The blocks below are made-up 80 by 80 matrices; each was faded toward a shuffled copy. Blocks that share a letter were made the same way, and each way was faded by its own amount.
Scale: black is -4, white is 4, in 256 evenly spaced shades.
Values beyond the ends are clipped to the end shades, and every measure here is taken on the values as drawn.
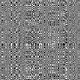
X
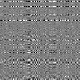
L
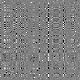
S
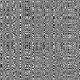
X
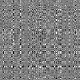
X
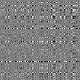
L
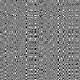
S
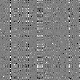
S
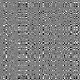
S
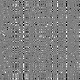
S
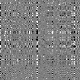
S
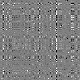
S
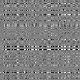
L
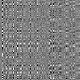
X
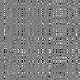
S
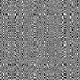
X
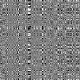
X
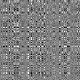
X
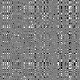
S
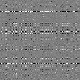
L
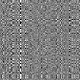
X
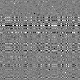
L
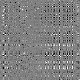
S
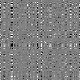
S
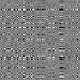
L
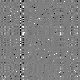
S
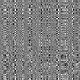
X
